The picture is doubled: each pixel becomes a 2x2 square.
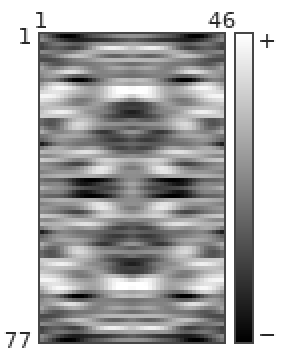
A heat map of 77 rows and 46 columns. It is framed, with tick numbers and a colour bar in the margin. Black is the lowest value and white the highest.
It mirrors both left to right and top to bottom. Streaks run across, left to right. No overall slope runs across the table.
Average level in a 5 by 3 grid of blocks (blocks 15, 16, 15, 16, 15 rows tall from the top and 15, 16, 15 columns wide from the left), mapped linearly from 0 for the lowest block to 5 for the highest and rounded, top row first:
252 / 505 / 242 / 505 / 252
